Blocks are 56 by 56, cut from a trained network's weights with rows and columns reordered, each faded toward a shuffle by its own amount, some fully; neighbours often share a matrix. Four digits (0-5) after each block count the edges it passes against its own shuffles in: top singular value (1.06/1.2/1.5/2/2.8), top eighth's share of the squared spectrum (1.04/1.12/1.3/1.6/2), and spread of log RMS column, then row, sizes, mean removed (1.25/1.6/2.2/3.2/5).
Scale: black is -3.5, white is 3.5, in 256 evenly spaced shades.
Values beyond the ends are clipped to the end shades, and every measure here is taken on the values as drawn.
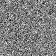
0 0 0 0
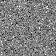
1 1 0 0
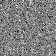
0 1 0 1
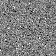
1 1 0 0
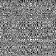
4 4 2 2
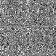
3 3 1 1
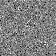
0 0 0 0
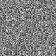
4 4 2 2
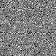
3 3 0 2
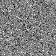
0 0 0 0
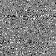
3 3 0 2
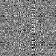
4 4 2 2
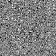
2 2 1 0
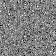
1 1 0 0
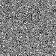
2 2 1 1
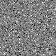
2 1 0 0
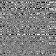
4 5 1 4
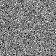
0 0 0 0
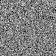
0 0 0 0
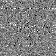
2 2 0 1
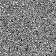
0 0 0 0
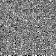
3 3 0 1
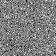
0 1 0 0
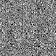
2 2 0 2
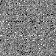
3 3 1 2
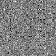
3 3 1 2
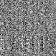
3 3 1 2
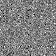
2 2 0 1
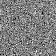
1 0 0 0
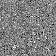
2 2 0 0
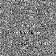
2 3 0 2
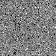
2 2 1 0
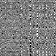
3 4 2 1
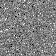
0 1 0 0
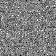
2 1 0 0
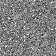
1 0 0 0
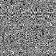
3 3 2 1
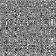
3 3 2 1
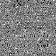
3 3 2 1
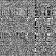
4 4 2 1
